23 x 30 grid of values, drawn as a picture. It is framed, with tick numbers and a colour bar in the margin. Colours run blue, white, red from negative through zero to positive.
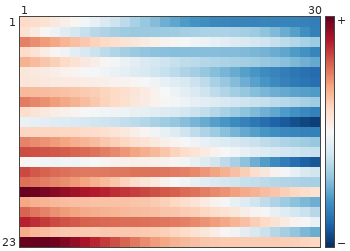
Ninth with the highest average: bottom left. Mirror symmetry: none. Slope: up to the bottom left. Grain: streaks across.
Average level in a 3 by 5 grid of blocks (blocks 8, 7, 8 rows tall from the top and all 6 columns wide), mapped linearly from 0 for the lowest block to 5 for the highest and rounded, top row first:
32110 / 33210 / 54432
